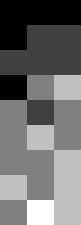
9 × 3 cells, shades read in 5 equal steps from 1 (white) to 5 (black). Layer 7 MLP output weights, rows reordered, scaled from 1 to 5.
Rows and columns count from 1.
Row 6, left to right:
3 2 3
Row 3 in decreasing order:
4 4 4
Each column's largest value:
5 5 5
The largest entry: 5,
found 5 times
